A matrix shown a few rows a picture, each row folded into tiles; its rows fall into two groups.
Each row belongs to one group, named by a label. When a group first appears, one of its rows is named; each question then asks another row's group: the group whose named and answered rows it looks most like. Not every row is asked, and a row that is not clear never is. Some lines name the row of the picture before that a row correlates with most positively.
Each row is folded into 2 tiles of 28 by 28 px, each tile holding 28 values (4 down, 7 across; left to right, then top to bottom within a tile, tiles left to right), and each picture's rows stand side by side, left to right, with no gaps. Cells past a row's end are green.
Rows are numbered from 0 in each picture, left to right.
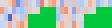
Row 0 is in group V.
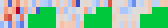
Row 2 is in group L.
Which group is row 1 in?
L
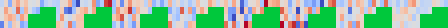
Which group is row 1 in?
L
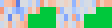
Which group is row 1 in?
V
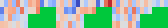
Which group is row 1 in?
L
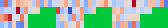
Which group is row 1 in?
V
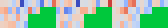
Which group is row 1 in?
L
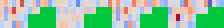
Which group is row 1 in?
L
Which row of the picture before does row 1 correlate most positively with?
0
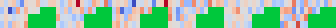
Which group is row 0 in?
L
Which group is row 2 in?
L
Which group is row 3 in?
V
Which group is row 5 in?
V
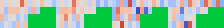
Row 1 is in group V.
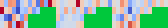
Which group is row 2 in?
V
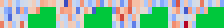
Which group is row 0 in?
V
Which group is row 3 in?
V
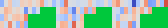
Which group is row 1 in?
V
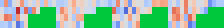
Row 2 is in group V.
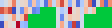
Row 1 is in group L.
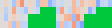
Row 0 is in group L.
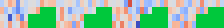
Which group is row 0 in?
V
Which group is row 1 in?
L
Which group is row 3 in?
V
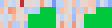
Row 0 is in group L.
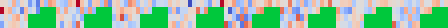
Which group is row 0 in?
V
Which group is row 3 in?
L
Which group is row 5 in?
V
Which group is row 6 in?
V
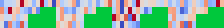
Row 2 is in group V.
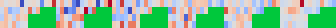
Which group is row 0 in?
L
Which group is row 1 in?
L
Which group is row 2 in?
V
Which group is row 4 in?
V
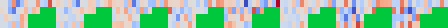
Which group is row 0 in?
L
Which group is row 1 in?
L
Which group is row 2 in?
L
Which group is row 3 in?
V
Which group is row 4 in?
L
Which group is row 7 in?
V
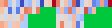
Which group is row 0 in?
L
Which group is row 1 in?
L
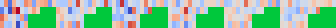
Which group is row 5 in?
V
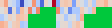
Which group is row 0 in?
L
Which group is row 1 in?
V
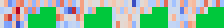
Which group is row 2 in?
L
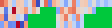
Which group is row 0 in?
L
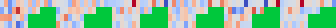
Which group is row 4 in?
L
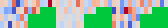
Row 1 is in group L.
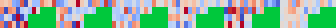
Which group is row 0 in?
V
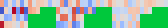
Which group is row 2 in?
L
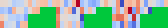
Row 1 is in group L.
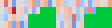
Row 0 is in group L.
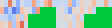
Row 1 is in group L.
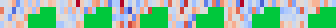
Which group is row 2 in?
V
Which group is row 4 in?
L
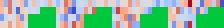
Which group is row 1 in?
V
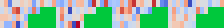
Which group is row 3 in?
L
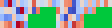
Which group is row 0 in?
V
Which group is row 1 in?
V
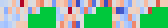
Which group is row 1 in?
L
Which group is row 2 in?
V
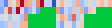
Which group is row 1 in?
V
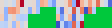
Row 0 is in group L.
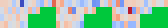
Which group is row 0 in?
L
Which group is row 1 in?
L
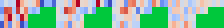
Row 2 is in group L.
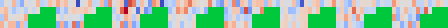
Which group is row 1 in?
L
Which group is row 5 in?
L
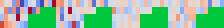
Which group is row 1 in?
L
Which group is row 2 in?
V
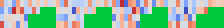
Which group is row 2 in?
V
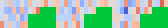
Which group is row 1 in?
V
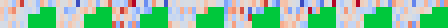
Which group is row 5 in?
L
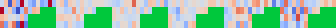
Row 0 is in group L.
